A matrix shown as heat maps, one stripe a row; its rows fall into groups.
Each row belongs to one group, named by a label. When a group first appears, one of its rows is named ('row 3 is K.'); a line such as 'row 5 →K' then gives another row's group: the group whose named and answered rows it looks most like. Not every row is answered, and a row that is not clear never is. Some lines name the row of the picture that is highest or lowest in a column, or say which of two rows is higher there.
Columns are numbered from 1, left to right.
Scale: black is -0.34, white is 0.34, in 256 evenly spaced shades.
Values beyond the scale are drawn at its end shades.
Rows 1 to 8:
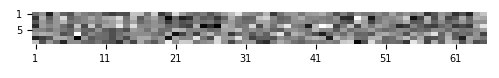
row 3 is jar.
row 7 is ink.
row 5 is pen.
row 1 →pen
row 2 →jar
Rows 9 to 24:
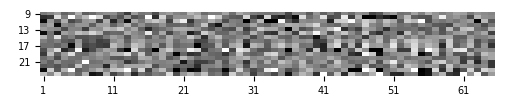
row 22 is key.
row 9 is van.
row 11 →key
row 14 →key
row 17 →key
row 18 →van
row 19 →jar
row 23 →jar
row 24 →pen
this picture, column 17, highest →11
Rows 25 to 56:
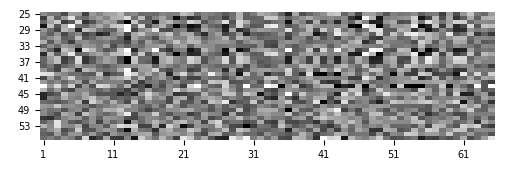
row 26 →jar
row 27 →van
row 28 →jar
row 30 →key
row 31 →van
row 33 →key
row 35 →jar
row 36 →van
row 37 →van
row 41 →jar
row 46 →key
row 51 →ink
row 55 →key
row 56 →pen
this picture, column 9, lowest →30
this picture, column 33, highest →43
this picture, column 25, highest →40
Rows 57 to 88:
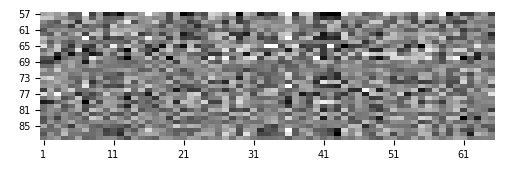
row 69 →ink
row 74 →pen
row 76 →jar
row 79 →ink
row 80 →van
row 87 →ink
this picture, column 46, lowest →76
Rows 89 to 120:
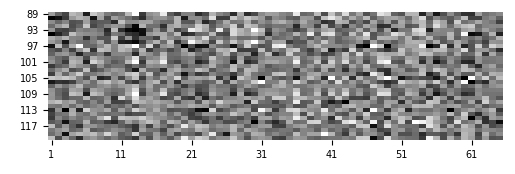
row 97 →jar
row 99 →key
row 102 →ink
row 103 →van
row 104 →jar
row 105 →pen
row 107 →jar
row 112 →key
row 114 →ink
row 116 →key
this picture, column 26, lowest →119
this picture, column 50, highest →94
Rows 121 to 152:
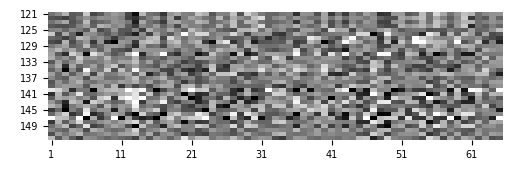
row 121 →van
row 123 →van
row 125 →pen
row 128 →key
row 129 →van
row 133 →jar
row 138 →jar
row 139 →key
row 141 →jar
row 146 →van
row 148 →jar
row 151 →jar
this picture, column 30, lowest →142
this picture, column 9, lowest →128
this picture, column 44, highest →127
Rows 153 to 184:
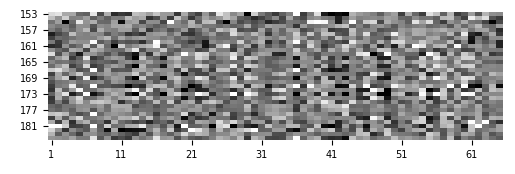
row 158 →ink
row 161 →key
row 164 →van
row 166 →van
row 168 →jar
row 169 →van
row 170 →ink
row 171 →ink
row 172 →jar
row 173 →van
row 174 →jar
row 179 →jar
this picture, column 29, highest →173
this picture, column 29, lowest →153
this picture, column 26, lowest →155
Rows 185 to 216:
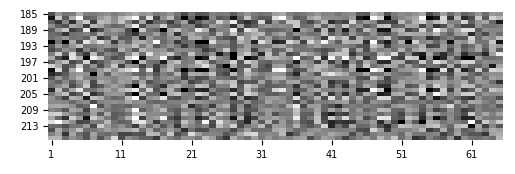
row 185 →jar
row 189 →van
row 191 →pen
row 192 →key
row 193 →jar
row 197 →van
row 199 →jar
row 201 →jar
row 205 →van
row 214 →jar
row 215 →pen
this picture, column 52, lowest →192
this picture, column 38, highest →192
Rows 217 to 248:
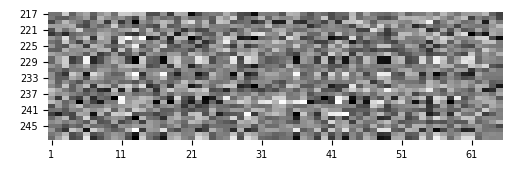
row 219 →key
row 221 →jar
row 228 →van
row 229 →van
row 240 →jar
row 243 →van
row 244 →pen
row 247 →van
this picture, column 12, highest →223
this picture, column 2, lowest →242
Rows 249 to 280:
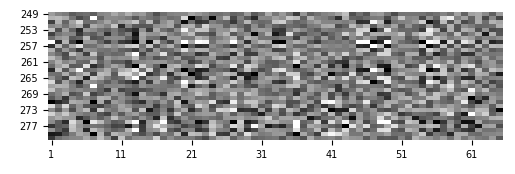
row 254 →key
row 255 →van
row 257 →jar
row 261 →ink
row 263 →jar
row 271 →ink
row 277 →ink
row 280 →key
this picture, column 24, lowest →250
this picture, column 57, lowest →256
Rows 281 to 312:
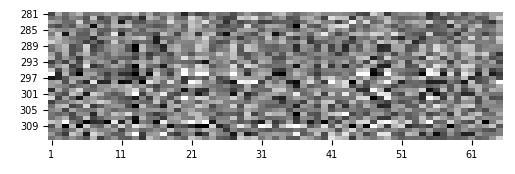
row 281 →jar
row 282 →pen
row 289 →van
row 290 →van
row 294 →van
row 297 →ink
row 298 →pen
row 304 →van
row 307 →van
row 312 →pen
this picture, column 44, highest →283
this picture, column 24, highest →309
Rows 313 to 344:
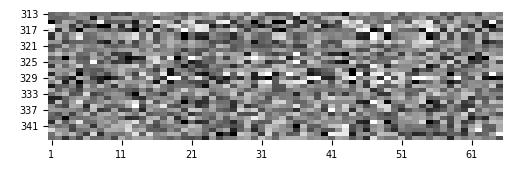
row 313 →ink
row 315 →key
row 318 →jar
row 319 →jar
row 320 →key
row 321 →key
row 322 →jar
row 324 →pen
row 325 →ink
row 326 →jar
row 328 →key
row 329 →key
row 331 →key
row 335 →jar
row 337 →pen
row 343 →pen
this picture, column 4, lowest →329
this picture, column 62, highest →342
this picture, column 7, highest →325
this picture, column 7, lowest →314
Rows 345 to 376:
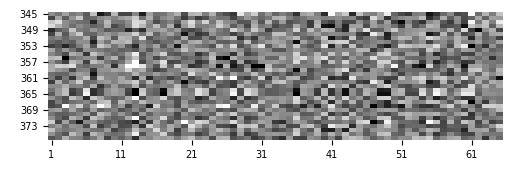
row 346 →jar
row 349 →ink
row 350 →jar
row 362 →jar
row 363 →pen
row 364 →van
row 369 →pen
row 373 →pen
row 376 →key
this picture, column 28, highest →345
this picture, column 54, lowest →358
